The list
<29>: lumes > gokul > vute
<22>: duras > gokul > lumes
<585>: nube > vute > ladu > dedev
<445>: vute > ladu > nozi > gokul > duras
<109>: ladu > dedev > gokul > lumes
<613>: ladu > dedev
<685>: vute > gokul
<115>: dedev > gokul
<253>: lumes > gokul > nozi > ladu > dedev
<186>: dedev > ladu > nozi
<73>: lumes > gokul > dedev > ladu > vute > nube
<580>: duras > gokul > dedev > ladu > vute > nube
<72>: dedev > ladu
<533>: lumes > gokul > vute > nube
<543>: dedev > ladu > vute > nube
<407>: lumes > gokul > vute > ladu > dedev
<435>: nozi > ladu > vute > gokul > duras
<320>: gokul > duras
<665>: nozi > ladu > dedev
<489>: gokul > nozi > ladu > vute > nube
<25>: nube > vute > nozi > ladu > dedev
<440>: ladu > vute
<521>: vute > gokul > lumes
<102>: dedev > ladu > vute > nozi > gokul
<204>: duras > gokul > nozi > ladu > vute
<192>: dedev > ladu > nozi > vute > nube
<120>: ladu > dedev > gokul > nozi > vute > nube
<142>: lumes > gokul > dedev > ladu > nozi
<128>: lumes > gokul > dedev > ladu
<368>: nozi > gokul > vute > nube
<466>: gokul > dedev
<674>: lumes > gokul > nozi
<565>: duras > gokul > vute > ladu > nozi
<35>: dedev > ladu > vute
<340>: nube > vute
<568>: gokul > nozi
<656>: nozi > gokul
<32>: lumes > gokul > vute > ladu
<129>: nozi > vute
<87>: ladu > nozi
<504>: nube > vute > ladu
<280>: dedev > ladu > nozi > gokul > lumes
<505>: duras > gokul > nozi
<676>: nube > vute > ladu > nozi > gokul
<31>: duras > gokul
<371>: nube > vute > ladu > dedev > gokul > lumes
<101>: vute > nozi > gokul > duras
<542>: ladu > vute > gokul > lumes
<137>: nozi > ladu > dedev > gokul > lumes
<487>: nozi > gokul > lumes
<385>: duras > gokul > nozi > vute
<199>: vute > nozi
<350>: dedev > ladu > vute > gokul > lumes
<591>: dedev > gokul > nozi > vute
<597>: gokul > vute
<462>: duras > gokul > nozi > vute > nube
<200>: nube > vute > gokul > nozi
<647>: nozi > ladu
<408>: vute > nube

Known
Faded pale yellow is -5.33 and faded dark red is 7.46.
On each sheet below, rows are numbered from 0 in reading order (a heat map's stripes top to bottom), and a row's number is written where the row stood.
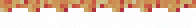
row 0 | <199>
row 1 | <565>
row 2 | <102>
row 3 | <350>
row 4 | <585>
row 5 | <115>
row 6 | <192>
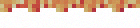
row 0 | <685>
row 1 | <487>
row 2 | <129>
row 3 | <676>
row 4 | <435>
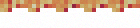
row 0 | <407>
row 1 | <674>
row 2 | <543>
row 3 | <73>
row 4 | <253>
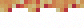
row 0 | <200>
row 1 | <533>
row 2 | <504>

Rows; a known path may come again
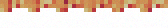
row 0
<371>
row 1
<25>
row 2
<320>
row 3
<591>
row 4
<186>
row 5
<350>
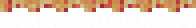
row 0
<137>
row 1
<142>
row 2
<87>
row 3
<462>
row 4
<665>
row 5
<565>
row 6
<585>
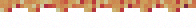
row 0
<504>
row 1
<128>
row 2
<199>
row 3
<407>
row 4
<120>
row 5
<676>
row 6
<408>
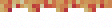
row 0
<542>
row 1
<656>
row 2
<445>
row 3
<115>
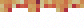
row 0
<685>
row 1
<613>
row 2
<435>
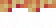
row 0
<533>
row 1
<32>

